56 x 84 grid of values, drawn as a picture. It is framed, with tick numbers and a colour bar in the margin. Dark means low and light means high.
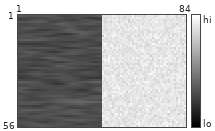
The table splits into one row of 2 panels. Panel 1,1: low, streaked across, faint in contrast. Panel 1,2: very high, fine-grained, faint in contrast.
